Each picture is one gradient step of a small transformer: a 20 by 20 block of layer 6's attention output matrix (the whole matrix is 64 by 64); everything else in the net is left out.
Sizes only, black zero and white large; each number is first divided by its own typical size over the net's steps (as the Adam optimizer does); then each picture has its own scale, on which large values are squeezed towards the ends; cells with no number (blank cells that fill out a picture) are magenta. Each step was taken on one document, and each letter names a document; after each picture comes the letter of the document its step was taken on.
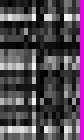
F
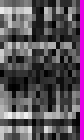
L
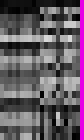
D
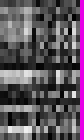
D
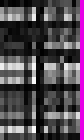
F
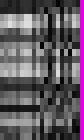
D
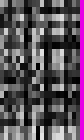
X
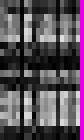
L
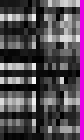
F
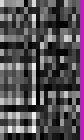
F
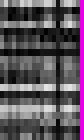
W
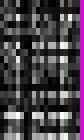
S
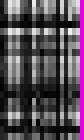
S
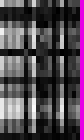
F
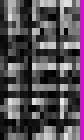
S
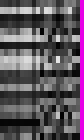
D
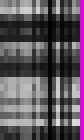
D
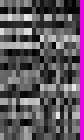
L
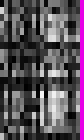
X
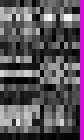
L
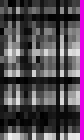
S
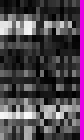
L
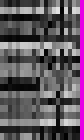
D
